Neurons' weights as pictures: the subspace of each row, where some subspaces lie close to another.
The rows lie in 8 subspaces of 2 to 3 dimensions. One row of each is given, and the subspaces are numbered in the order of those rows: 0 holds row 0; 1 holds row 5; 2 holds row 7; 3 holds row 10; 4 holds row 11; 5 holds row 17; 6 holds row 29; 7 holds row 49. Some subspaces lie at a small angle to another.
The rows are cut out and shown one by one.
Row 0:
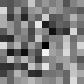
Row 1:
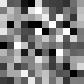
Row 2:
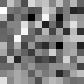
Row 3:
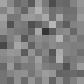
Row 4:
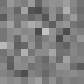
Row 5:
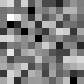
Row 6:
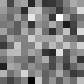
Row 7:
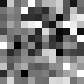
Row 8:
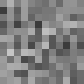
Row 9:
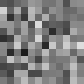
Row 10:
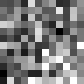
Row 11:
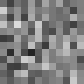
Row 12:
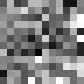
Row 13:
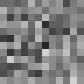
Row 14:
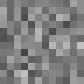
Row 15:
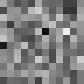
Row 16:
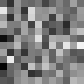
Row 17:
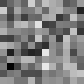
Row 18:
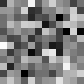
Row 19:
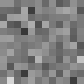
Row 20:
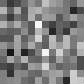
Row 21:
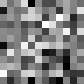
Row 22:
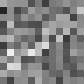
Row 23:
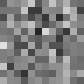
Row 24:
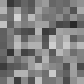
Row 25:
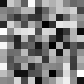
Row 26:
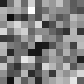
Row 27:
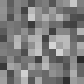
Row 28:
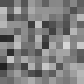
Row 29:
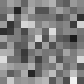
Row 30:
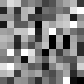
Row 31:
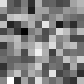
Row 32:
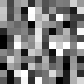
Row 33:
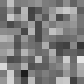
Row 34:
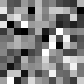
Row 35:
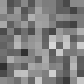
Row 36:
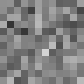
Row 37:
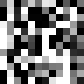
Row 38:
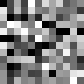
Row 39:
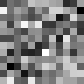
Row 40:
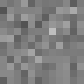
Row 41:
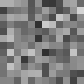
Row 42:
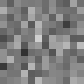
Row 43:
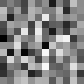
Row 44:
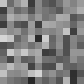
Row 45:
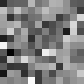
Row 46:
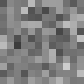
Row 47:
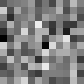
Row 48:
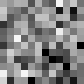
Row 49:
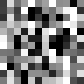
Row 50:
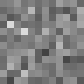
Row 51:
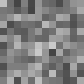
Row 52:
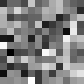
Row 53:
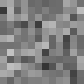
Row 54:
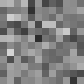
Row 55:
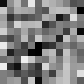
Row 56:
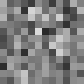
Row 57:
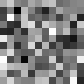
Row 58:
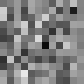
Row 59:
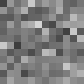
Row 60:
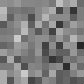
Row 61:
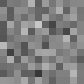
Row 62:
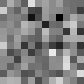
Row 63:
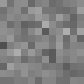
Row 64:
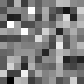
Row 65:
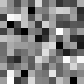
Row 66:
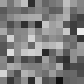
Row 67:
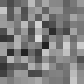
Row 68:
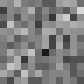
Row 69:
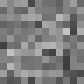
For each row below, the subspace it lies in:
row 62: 3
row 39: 5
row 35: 5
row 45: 6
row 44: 6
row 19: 4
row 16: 6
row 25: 5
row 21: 3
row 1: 2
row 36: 1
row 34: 5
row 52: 6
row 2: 3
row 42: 6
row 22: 4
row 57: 6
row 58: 3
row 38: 5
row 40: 3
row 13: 0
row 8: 4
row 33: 5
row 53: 5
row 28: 6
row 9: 0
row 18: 7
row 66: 7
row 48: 3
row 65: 5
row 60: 3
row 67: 0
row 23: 7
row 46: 2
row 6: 6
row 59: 2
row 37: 3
